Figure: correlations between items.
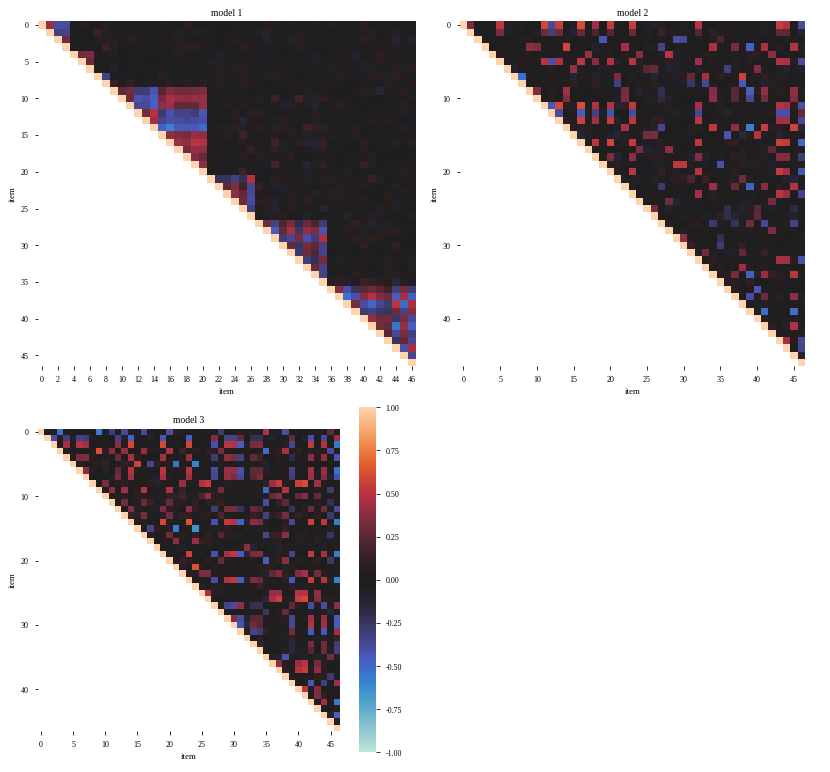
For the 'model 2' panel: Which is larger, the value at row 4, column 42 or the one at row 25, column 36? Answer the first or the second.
the first
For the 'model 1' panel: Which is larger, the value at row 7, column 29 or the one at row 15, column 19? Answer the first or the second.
the second
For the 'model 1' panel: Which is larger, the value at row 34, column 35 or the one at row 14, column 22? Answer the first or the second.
the second
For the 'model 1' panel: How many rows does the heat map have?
47
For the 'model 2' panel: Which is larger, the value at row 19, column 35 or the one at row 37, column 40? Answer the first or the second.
the second
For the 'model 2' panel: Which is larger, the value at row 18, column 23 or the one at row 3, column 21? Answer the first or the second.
the first
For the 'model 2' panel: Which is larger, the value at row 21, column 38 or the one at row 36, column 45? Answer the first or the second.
the first
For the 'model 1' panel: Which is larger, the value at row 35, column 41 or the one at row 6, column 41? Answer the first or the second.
the first
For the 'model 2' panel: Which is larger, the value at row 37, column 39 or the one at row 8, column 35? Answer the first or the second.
the second
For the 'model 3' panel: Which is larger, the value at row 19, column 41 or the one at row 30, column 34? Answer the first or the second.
the second
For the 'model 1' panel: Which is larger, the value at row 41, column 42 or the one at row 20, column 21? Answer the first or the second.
the first
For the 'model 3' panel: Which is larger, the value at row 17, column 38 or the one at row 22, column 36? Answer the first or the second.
the second
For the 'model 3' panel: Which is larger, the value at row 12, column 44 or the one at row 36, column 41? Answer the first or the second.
the second
